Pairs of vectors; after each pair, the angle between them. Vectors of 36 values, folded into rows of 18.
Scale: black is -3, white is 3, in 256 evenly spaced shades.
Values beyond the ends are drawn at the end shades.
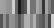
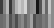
partly opposed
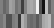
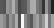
partly aligned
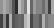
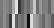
partly opposed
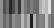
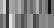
partly opposed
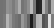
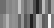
nearly parallel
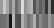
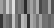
partly aligned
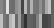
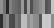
nearly opposite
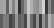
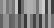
nearly parallel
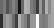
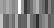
nearly opposite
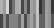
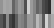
orthogonal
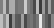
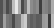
orthogonal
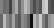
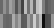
orthogonal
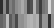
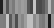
nearly parallel
